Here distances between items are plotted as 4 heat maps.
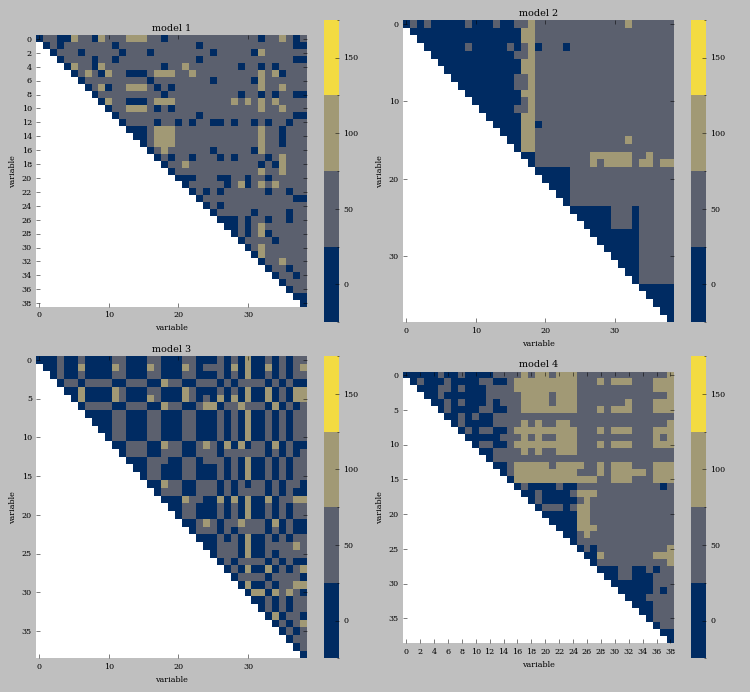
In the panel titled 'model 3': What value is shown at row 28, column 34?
50
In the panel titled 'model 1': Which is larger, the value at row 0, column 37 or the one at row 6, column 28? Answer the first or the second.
the second
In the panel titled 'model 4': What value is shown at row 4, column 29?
50
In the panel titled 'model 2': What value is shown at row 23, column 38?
50
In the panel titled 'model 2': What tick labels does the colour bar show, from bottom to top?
0, 50, 100, 150
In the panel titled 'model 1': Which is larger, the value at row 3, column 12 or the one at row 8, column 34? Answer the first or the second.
the first
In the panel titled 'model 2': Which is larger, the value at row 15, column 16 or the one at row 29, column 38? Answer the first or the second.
the second
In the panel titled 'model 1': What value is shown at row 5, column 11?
50
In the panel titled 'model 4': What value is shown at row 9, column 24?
100
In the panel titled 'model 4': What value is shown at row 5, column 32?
100
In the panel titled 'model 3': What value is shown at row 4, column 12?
50
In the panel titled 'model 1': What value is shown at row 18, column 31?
50
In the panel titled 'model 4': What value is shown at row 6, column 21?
50
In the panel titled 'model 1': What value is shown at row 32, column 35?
100
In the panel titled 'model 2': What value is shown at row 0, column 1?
50
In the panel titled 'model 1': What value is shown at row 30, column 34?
50
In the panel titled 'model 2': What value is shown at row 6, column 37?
50
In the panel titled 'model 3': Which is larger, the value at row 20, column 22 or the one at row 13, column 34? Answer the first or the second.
the first
